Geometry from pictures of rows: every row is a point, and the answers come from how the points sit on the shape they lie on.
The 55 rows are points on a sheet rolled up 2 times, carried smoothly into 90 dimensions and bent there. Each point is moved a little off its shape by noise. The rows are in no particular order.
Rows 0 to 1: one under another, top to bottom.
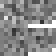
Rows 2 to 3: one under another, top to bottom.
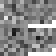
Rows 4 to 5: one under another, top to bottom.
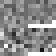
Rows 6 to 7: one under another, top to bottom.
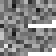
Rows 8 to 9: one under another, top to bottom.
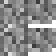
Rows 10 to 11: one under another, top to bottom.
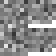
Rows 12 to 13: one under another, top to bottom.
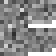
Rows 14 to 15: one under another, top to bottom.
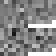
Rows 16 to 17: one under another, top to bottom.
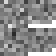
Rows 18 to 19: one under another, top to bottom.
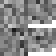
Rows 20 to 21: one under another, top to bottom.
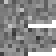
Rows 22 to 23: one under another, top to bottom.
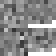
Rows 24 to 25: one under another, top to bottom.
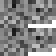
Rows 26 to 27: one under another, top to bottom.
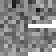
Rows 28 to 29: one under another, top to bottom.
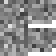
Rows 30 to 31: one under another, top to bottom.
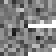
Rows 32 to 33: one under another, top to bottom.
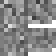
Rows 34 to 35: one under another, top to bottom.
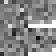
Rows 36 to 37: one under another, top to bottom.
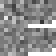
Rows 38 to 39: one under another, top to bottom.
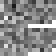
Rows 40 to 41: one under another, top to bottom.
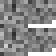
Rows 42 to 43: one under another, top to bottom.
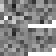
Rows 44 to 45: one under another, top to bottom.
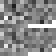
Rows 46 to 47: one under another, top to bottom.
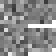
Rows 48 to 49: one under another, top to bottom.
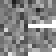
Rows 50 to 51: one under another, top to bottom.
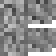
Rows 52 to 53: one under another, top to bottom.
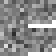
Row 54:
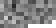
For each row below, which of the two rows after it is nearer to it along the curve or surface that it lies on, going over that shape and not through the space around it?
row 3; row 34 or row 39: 34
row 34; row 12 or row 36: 12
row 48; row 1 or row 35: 35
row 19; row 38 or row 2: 38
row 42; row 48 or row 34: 48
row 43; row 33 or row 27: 33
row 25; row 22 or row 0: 0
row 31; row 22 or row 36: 36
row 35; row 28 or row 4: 28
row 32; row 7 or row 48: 48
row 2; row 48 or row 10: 10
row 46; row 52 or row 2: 2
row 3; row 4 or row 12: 12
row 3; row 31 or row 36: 31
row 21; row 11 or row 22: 11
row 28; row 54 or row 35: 35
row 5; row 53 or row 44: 44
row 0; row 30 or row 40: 40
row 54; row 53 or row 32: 53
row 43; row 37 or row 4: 37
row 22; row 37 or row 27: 27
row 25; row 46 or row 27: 46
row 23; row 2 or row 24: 24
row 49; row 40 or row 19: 19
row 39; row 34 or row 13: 13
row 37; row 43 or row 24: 43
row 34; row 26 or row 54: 26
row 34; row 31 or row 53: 31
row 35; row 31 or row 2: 31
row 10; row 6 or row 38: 6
